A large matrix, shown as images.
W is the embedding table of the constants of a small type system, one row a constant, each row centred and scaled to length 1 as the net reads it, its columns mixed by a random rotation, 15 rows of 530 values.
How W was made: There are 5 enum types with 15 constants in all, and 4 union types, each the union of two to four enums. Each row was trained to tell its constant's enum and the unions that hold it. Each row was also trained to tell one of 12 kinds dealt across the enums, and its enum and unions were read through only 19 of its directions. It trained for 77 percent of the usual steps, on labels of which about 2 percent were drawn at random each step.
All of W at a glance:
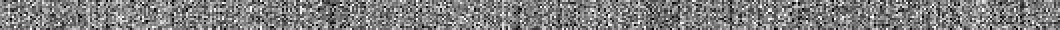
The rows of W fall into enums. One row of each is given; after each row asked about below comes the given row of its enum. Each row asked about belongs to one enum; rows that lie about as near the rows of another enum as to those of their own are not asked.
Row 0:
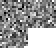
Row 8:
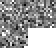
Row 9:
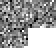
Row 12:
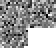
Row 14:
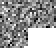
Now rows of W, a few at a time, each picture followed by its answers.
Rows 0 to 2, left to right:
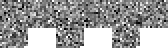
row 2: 0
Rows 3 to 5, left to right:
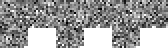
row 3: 14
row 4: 12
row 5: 12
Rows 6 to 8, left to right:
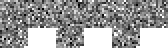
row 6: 14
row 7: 0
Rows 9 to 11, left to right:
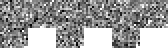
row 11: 8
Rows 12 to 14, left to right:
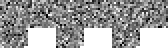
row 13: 14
